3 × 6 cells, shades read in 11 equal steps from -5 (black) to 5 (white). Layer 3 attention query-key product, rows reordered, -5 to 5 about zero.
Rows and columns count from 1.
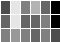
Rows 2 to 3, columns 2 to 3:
4 -1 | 1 0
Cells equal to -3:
0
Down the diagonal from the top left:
-2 4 0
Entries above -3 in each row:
5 5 6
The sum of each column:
-3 9 -1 0 -1 -12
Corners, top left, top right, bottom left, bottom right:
-2 -5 0 -2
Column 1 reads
-2 -1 0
